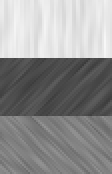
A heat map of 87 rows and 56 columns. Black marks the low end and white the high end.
The table splits into 3 rows of 1 panel. Panel 1,1: very high, streaked downward, faint in contrast. Panel 2,1: low, slanting up to the right, faint in contrast. Panel 3,1: middling, slanting down to the right, faint in contrast.
